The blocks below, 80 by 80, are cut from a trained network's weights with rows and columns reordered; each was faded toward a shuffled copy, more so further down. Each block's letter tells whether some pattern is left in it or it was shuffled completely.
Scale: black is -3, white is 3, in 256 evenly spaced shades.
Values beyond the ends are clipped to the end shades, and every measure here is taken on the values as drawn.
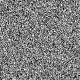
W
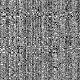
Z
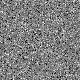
W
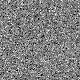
W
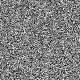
W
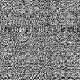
Z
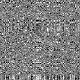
Z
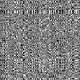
Z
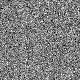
W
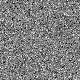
W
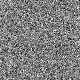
W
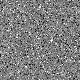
W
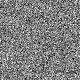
W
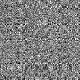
Z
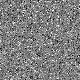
W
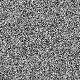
W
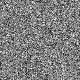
W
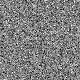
W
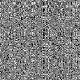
Z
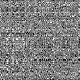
Z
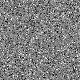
W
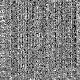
Z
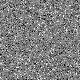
W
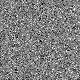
W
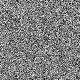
W
